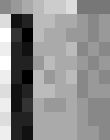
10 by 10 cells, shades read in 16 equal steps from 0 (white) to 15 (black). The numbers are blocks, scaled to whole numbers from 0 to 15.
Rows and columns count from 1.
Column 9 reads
8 7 7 6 7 6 6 7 7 6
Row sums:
54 66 66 67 65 68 66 69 68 67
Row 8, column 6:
6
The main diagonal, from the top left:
7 14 15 5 4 5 5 6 7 7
